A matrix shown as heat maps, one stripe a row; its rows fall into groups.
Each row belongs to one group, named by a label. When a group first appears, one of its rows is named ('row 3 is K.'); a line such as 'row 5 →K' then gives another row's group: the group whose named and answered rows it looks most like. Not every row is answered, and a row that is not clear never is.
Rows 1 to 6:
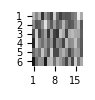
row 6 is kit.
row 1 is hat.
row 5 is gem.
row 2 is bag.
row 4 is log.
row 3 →gem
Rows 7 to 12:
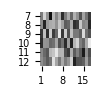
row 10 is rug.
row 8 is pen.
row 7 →log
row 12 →bag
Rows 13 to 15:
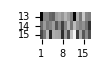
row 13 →kit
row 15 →log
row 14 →log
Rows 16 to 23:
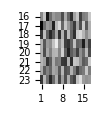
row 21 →rug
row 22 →bag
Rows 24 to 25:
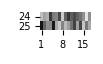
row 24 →hat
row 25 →kit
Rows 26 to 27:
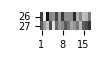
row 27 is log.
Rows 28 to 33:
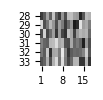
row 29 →pen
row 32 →hat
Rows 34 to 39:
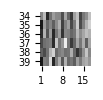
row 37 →kit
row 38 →bag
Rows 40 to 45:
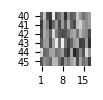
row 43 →hat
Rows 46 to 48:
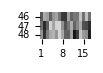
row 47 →pen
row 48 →pen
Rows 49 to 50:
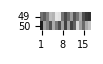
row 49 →pen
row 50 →rug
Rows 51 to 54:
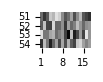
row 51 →pen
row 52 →rug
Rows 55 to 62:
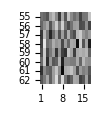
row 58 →log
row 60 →gem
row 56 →hat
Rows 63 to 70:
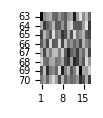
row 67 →hat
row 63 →gem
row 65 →log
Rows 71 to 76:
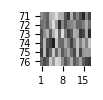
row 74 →kit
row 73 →hat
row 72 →bag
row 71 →pen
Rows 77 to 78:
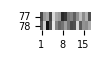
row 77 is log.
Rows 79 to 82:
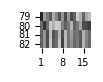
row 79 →rug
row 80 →pen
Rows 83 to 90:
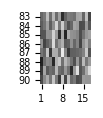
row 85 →bag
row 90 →bag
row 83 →log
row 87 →hat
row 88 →kit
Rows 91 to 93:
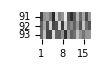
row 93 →rug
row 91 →kit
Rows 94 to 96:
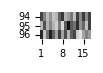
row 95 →hat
